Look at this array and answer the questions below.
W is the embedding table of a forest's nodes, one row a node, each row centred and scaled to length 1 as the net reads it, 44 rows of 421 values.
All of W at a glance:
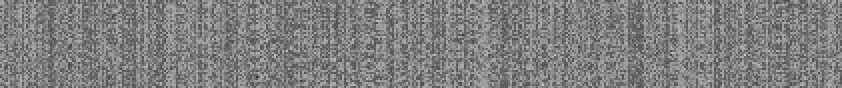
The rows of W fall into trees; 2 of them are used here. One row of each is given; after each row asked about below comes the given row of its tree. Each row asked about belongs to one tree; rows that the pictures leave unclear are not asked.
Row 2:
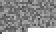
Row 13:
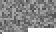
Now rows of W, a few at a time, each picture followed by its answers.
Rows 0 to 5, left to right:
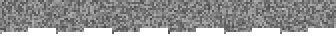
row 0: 13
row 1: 13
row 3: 2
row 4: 13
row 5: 13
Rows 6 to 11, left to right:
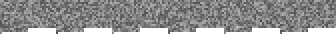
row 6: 13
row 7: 2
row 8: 13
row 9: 2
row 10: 13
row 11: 2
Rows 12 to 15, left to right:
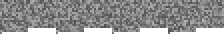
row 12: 13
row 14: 13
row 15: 2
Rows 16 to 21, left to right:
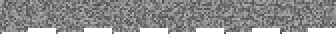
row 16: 13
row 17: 2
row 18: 13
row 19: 2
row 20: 2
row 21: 2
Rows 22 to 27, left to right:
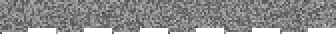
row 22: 13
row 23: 13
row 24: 13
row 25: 2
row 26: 13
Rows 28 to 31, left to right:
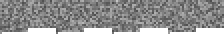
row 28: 13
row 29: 2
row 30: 2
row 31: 13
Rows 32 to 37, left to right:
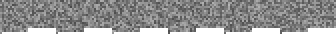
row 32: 13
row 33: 13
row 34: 13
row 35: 2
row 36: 13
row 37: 2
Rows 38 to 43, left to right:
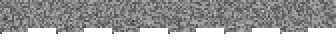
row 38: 2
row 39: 2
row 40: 13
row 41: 2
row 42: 2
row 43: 13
